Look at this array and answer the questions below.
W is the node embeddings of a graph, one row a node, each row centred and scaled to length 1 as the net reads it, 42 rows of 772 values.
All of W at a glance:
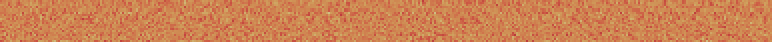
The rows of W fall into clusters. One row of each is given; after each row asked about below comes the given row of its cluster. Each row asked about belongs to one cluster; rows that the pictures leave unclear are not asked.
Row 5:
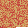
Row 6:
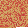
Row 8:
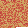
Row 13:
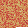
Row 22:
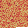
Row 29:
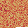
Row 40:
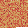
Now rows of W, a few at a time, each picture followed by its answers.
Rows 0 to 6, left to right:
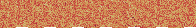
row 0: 5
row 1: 13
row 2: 5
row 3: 5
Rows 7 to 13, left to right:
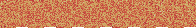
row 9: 5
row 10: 8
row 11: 5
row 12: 13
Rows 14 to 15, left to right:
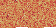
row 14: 13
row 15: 22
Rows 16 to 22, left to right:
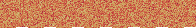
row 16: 40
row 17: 22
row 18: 22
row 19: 22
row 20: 8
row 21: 22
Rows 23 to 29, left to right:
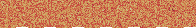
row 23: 8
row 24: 40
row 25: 6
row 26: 40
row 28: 5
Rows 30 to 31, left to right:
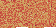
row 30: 8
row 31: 40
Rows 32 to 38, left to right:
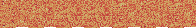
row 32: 22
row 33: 6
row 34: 6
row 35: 6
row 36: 8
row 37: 40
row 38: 8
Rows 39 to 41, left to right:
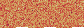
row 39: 29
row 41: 40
